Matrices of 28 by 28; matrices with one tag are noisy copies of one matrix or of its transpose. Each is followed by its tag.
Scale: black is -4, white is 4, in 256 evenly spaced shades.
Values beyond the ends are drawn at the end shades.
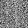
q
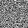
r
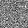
r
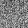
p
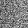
p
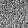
p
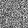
r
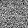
q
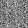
q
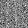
q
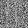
q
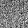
p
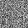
r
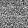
q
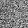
p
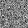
r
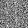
q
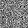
r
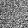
p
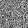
r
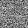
q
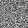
r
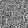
r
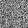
r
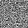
r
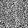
q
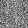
q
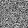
r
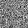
r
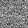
q
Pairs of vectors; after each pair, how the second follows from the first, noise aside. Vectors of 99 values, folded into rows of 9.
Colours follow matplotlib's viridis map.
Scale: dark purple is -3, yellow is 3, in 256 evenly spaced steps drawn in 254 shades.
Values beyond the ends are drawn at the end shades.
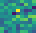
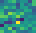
reversed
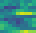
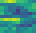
reversed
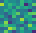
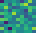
reversed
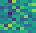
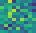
negated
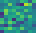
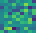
reversed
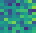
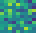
negated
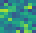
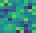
negated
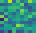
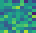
reversed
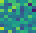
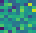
negated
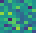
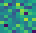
reversed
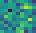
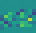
partly zeroed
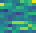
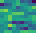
negated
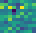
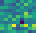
reversed
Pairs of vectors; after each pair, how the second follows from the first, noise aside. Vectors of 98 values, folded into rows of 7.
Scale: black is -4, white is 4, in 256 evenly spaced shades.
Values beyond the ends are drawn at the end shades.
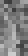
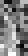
scaled up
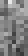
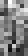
scaled up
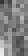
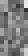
wrapped around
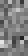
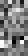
scaled up
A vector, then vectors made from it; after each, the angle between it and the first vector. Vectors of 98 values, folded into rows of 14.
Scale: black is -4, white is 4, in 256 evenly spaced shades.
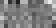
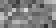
partly aligned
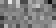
nearly opposite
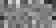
nearly opposite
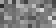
partly opposed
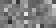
partly aligned
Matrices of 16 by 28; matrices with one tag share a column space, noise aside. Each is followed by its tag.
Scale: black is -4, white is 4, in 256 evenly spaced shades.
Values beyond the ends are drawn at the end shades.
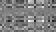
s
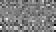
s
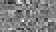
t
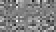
s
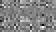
s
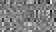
t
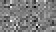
s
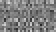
t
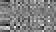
s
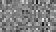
t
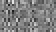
t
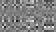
s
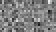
t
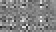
s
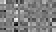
t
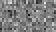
t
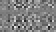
s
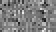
t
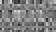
t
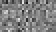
t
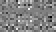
s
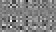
s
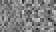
t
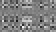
s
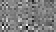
s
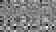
s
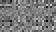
s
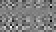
s
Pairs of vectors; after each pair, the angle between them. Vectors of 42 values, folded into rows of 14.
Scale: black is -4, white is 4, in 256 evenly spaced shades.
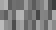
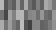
partly aligned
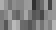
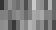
nearly opposite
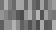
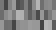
nearly opposite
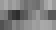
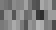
orthogonal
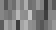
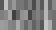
partly opposed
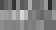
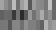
nearly opposite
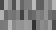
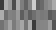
nearly parallel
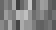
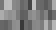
partly opposed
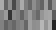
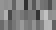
partly aligned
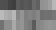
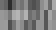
partly aligned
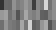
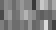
partly aligned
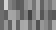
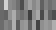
nearly parallel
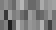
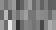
nearly opposite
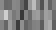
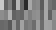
partly aligned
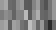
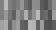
nearly parallel
